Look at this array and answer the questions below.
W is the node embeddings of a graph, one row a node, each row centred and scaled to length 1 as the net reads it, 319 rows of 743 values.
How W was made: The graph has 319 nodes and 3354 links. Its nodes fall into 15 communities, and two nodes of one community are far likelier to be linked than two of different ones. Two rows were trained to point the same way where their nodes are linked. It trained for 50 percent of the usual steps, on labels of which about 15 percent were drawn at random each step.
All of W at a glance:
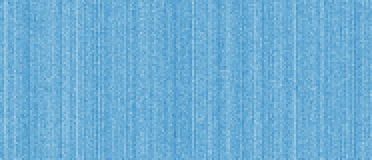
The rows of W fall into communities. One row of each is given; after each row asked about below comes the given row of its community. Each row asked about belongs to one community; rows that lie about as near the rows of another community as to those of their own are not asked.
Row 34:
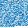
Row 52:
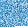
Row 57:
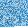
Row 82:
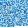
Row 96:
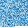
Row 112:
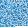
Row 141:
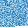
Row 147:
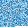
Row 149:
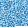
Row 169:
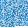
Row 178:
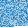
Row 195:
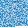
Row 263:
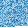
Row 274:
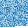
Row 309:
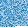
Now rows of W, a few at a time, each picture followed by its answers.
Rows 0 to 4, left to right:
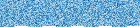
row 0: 178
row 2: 34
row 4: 96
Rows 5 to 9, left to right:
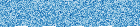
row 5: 195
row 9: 149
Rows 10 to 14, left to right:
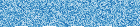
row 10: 149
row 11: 52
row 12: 309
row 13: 178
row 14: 112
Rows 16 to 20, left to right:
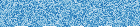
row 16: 195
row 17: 178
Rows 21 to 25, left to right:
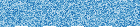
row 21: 274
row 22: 96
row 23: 195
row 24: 52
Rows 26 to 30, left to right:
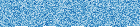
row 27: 147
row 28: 274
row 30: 178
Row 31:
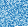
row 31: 112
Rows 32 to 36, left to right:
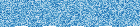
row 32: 112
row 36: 34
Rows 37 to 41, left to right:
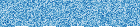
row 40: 147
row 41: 195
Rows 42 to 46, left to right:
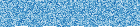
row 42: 82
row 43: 52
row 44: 82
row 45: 309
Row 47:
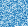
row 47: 263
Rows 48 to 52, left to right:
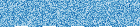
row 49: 263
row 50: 195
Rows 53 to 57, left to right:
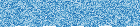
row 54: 57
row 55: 82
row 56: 141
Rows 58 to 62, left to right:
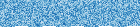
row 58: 169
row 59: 57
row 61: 52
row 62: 309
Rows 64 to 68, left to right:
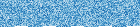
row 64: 52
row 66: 149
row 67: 263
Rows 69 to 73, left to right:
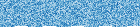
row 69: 52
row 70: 147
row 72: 274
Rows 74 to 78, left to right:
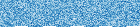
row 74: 82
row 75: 112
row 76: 169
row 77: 149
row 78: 263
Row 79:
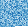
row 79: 112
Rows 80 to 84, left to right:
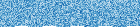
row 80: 195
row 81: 34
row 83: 178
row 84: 149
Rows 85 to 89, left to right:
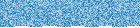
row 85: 178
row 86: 57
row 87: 149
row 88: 263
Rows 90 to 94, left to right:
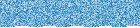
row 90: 82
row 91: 149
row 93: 149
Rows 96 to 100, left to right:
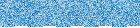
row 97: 52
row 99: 274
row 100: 147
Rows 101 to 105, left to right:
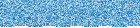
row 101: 57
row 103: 112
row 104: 195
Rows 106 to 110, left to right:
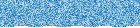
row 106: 147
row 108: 82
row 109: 309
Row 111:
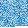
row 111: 149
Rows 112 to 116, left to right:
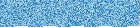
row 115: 34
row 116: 274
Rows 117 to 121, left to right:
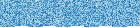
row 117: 112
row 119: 274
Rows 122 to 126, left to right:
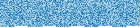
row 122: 57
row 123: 147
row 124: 34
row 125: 263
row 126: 263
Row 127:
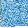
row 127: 149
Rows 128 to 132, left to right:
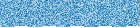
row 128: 57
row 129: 263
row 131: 112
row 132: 82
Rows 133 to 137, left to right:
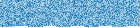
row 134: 96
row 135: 82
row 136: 263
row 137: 309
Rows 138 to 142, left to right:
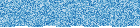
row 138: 57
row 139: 96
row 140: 147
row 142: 34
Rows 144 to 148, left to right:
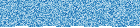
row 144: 195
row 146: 274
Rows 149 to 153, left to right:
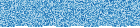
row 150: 149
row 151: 34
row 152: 147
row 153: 263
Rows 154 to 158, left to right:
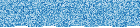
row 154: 52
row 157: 309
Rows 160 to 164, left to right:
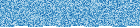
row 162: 149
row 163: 195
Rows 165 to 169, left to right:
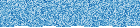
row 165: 147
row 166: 169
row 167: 52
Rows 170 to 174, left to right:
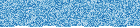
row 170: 141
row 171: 57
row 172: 195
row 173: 149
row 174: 34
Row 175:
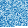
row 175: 52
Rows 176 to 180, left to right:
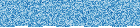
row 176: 274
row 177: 52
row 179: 178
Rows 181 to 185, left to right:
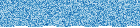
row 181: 82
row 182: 52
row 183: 309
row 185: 309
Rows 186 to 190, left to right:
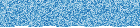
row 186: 274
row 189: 309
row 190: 112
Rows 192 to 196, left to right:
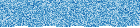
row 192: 34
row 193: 52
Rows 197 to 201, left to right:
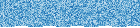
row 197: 309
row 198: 274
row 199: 112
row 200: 263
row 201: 57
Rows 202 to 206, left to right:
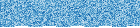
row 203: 57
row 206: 178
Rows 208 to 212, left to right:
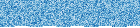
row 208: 52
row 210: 309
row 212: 147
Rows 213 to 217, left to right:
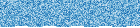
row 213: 149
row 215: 141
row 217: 274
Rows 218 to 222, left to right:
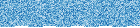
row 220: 274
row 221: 149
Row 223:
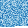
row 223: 169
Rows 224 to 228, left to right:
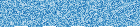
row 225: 147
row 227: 82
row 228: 195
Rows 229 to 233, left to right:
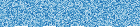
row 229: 263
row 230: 96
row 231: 147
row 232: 169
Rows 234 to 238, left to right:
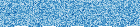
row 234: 263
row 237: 52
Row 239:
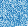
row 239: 274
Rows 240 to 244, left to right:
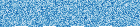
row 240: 309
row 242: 82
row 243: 52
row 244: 309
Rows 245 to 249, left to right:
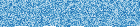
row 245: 149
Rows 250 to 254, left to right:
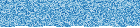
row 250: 178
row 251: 309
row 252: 274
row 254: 57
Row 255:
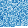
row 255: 178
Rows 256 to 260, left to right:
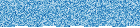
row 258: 263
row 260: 178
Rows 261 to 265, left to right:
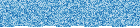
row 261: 178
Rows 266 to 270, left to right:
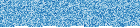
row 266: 169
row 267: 274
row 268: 263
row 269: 34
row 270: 309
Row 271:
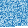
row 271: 82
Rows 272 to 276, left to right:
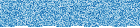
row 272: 195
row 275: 147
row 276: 195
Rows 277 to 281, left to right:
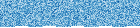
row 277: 112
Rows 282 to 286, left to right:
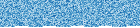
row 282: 263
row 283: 274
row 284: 263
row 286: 147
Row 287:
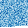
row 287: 96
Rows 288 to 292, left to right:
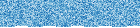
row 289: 274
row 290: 34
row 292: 52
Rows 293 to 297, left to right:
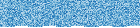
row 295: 52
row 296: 112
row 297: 141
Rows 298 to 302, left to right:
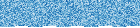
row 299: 178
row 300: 309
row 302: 263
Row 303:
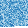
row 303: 309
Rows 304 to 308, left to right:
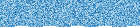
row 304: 274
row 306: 96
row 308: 147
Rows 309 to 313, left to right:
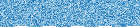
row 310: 34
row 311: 195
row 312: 34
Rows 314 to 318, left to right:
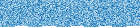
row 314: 57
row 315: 309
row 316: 149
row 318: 169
